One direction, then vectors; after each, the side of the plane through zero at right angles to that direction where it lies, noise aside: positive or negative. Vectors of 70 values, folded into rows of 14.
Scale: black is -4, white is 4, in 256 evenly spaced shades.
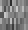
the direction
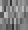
positive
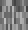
negative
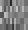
positive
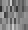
negative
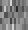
negative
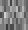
positive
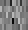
positive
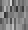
negative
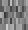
negative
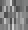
negative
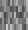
negative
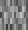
positive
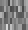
negative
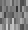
negative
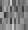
negative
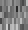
negative
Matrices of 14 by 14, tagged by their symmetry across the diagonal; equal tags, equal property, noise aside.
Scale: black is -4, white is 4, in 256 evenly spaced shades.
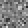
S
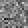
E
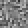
S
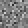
S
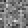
E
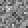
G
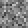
S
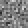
S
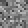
E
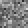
E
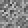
G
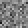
E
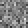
E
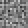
S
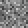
S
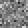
E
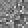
G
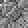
G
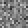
E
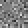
S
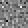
S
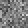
E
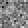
G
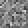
G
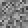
G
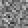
E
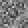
G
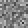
G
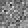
G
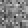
S
